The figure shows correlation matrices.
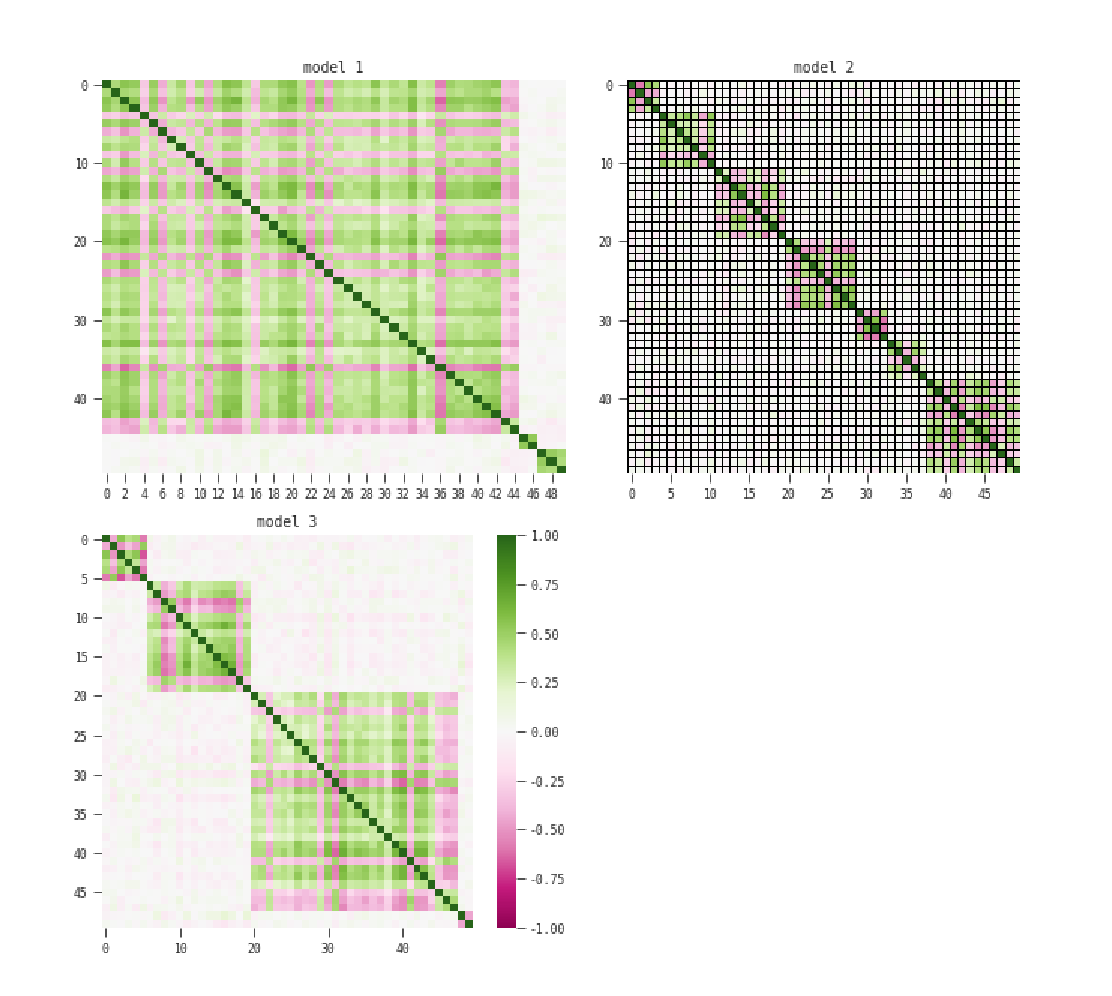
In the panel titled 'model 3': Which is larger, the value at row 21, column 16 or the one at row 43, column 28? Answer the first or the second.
the second
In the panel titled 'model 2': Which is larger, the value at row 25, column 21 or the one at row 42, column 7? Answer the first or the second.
the first
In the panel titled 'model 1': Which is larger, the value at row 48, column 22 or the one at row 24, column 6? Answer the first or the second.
the second
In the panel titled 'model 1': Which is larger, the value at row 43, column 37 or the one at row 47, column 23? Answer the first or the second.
the second
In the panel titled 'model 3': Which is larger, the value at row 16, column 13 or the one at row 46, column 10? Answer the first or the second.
the first
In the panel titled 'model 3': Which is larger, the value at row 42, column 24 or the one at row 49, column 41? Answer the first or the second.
the first
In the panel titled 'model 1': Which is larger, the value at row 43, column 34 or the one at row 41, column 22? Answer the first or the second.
the first
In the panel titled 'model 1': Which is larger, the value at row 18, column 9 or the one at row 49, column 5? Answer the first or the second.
the second
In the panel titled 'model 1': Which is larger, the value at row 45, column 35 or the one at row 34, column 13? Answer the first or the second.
the second
